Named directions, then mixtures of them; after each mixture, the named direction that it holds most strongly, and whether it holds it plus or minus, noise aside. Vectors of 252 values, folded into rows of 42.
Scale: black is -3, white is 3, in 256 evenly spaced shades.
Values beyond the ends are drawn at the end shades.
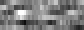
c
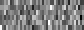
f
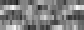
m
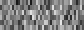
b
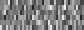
f, plus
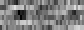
c, minus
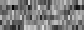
m, minus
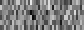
b, minus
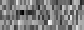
b, minus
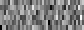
f, minus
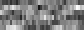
m, plus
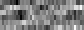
m, plus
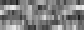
m, plus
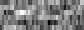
c, plus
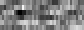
c, minus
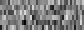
b, minus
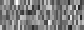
f, plus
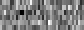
f, plus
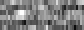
c, plus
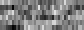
m, minus
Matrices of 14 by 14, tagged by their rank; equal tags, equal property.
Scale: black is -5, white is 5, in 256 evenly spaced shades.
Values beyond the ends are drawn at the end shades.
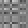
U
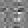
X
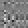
X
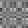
U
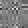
X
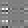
U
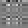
U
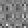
X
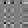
U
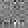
X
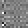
X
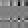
U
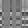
U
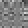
X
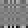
U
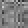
X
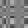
U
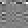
X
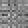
X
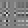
U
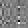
X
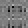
X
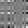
U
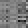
X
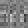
X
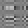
U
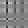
U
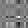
U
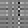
U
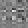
X
